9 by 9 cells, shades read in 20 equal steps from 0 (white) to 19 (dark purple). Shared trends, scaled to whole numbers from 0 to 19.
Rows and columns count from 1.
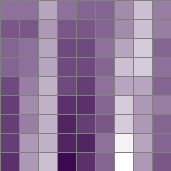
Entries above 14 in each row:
0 0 0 0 1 3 3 3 3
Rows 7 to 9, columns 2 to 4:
10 6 17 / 8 6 17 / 8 5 19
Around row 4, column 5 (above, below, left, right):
14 15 14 12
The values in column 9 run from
10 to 13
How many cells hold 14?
6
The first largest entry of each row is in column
5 1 4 4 5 4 4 4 4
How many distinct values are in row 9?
7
